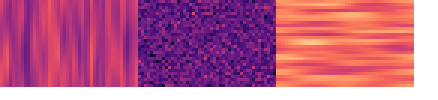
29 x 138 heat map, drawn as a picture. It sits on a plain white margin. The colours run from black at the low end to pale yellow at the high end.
It is made of 1 by 3 panels. Panel 1,1: middling, streaked downward. Panel 1,2: low, fine-grained. Panel 1,3: high, streaked across.
